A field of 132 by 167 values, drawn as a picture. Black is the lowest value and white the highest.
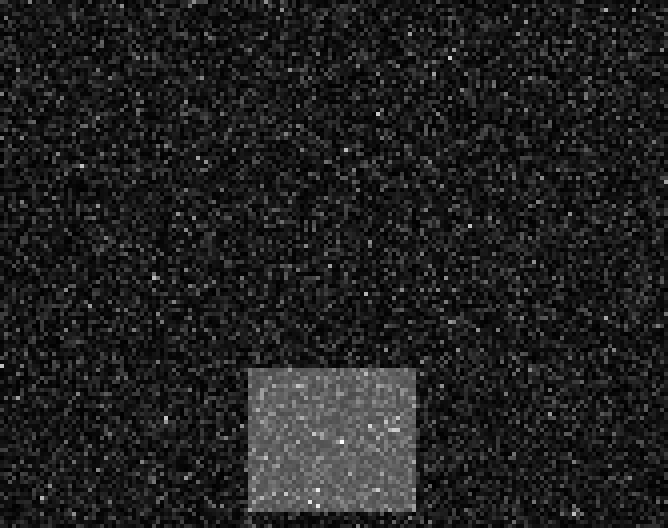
Histogram: skewed, a long tail of high values. Average level on the scale: 10%. Stripes: none. Odd patch: higher, in the bottom middle. Ninth with the highest average: bottom middle.
